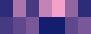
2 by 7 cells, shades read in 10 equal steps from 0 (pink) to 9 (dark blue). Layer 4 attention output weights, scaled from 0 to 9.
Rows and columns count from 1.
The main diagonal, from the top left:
8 6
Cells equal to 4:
1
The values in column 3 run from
5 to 7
